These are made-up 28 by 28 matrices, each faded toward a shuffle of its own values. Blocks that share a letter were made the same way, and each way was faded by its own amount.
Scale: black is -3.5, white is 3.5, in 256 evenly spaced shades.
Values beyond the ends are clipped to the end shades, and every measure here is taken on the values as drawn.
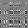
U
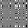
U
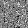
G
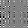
U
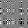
U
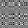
U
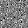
G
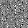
G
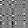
U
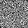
G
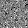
G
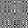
U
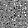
G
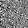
G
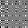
U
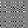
U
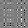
U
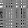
U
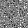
G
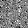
G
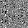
G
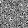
G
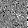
G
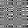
U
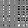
U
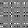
U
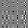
U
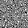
G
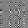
U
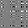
U
